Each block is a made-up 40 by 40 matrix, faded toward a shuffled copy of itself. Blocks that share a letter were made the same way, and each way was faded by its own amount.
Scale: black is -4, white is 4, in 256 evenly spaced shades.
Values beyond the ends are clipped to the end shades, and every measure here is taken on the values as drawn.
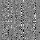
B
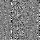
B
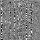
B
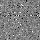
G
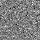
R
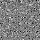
G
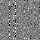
B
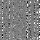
B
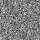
R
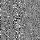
B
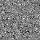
G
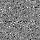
G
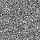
R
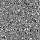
G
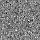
G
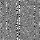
B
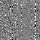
B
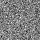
R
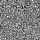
G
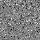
G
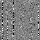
B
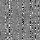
B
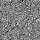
G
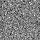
R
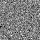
R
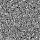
G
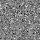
G
